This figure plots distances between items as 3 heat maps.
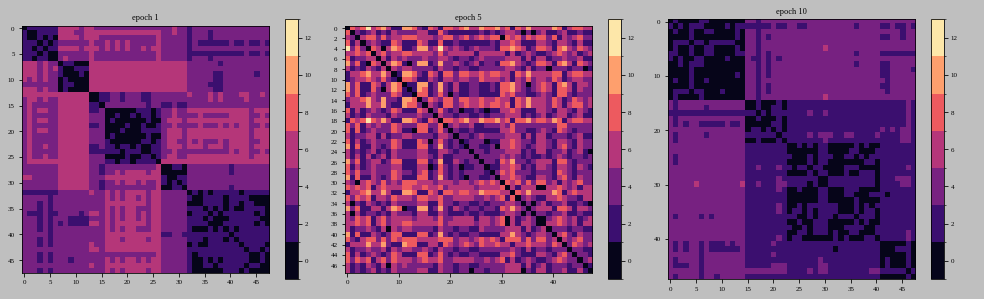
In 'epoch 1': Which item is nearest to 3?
5
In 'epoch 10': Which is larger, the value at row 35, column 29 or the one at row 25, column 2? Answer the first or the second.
the second
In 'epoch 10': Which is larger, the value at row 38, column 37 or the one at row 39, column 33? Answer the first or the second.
the first
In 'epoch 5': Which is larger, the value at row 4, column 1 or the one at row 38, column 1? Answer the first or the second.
the second
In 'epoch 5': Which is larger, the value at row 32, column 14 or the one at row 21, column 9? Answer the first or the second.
the second
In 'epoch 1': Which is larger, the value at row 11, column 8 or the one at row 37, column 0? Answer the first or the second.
the second
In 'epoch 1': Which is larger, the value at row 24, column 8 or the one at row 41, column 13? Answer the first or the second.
the first
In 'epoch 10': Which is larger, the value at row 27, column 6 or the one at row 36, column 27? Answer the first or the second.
the first
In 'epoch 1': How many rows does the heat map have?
48
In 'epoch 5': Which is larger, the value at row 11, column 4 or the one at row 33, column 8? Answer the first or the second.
the second
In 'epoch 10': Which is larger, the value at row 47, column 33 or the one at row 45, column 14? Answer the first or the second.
the second
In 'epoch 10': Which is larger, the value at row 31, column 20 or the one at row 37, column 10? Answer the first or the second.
the second
